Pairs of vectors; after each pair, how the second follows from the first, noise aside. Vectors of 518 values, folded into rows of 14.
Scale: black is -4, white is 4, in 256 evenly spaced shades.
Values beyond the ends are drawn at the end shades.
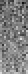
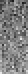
copied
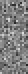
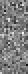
copied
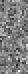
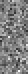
copied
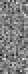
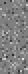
partly zeroed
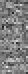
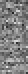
copied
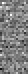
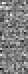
copied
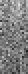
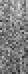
copied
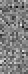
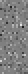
partly zeroed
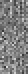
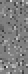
partly zeroed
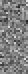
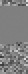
partly zeroed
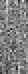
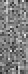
copied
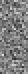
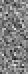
copied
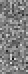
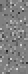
partly zeroed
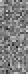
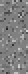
partly zeroed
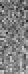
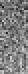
copied
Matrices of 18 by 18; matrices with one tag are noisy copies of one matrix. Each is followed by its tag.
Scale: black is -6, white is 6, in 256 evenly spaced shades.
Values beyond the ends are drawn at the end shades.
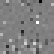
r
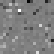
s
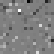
s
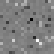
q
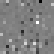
r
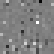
r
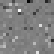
s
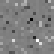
q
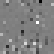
r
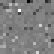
s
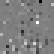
r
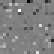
s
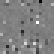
r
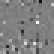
r
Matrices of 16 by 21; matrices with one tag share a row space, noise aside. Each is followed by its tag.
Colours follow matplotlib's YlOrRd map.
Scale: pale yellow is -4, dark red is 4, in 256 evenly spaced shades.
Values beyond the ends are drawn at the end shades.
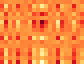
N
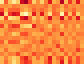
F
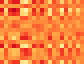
F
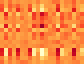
N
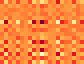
N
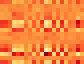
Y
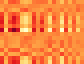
F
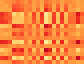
Y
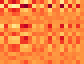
F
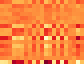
Y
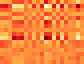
Y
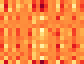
N
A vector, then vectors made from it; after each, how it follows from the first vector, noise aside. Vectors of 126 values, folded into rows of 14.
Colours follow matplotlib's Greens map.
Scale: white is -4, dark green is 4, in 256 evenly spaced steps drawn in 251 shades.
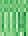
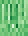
wrapped around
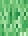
sign-scrambled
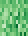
sign-scrambled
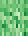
sign-scrambled
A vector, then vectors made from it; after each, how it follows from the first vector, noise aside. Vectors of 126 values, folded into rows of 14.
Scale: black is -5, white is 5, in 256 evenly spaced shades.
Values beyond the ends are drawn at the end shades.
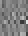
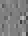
partly zeroed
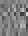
wrapped around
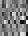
scaled up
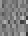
copied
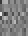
reversed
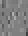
partly zeroed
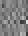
copied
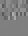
partly zeroed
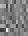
wrapped around
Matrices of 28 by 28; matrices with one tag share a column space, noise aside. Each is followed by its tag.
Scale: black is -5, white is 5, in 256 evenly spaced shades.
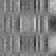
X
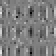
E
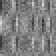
X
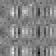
E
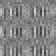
E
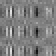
E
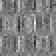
X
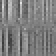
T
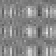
E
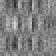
X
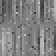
T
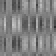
X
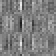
X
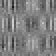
X
